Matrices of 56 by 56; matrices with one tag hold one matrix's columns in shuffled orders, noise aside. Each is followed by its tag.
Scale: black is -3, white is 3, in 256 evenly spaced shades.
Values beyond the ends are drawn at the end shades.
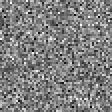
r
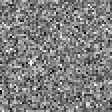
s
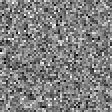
r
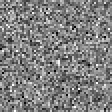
s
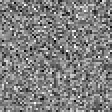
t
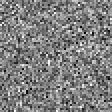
s
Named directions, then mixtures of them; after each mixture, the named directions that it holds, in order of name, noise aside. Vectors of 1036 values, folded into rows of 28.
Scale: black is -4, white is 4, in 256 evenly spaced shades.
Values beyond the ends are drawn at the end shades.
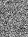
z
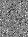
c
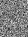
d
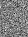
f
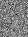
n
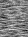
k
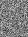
c, f, n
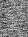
c, k, n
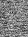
k, z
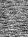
k, z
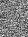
c, d, k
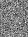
c, f, n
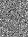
c, d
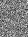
c, d, z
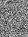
z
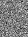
c, z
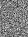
f
